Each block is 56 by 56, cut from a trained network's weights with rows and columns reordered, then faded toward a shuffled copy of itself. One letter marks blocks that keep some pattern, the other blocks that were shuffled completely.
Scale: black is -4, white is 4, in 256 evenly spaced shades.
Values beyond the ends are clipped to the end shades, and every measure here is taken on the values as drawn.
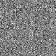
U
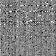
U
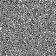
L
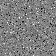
L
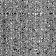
U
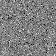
L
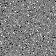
L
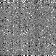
U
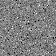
L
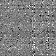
U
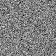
L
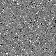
L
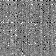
U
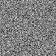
U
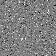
L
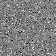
L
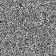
L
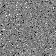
L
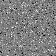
L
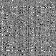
U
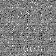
U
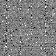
U
